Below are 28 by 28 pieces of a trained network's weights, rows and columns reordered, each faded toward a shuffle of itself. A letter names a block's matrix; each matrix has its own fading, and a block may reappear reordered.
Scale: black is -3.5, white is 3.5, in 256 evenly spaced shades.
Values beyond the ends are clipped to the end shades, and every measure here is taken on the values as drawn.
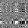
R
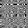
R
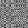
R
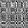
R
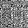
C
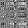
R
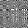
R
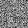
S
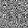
C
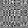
R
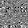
C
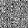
C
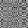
R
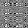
R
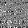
C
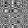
R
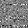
C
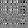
R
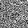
S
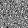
S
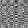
R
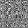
C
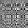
R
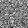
S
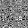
C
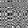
R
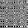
R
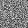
S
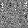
C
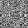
C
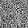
C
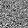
S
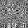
C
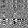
R
